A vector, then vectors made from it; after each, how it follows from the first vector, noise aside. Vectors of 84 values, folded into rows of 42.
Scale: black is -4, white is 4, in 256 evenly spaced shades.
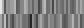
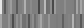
partly zeroed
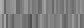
shrunk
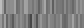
shrunk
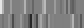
partly zeroed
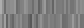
shrunk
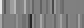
partly zeroed
